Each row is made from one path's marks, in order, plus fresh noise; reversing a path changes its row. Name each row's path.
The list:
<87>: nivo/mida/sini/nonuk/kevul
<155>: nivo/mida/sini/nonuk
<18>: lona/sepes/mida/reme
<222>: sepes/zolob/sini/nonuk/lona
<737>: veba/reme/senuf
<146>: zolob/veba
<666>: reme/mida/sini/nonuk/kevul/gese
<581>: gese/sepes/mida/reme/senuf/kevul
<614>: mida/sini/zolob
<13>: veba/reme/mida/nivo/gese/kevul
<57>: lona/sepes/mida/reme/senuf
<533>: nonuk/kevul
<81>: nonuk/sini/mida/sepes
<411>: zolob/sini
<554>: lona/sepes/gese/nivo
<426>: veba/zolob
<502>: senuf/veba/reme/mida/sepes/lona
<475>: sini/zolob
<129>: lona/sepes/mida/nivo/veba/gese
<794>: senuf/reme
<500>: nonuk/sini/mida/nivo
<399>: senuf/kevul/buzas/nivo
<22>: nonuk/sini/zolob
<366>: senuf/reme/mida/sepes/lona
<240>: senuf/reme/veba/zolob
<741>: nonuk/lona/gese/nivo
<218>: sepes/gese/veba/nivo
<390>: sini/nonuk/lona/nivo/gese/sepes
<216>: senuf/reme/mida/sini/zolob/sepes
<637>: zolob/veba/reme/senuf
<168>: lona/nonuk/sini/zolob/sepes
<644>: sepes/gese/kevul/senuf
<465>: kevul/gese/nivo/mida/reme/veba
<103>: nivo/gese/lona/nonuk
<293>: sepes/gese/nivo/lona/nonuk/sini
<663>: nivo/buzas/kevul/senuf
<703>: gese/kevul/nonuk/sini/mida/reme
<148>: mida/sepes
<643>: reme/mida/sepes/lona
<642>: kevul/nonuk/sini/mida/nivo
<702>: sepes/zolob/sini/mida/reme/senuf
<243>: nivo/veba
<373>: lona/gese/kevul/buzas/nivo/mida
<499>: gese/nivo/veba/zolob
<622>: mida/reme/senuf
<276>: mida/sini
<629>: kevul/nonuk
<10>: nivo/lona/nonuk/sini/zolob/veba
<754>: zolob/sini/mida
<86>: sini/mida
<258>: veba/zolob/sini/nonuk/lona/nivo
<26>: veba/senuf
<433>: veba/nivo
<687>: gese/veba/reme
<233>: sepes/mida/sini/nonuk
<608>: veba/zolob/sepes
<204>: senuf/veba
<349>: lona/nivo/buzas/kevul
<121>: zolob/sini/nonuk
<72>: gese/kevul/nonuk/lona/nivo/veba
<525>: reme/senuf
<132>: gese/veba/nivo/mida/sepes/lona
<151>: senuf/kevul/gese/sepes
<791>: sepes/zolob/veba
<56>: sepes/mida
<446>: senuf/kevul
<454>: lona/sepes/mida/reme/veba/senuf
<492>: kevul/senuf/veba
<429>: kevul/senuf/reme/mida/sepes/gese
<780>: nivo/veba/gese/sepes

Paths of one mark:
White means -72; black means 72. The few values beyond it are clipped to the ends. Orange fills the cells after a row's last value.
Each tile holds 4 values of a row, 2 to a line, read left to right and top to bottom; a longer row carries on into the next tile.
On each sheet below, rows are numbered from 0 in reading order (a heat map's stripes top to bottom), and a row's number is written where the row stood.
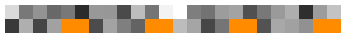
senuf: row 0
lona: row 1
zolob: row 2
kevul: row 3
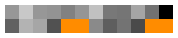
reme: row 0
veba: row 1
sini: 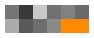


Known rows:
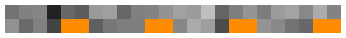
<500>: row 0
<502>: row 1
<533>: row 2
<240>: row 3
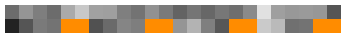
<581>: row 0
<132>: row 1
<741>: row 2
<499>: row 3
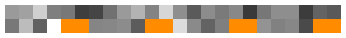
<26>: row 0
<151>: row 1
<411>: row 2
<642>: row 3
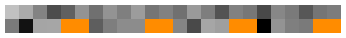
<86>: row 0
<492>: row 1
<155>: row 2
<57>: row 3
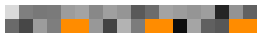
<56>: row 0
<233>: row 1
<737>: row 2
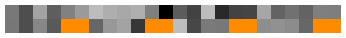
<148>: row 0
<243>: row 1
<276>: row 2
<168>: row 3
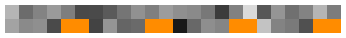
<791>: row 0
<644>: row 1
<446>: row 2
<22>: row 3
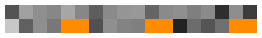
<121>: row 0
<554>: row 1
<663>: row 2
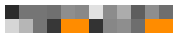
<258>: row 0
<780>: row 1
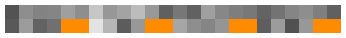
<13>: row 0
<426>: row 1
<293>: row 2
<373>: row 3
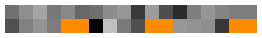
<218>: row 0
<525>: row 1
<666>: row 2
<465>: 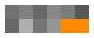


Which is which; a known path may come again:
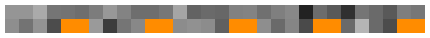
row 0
<87>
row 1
<754>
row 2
<168>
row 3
<500>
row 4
<702>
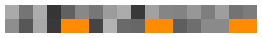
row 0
<81>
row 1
<637>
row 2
<492>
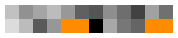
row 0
<426>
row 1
<622>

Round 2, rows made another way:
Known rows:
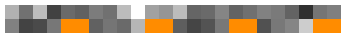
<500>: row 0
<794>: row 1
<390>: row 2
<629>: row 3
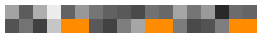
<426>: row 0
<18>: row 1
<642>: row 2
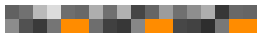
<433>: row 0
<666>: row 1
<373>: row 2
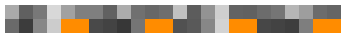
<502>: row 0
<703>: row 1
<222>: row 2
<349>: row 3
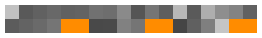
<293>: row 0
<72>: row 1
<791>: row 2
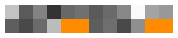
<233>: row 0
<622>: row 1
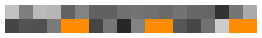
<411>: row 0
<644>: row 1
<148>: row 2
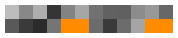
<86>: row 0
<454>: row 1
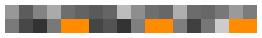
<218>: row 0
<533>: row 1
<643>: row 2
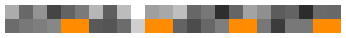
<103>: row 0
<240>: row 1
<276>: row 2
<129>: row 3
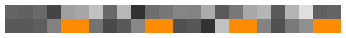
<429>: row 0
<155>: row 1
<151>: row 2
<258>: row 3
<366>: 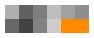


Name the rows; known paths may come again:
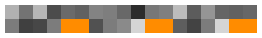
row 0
<500>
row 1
<629>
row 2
<168>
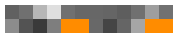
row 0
<433>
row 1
<57>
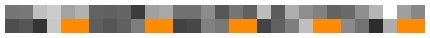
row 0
<446>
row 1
<429>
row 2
<72>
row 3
<791>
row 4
<525>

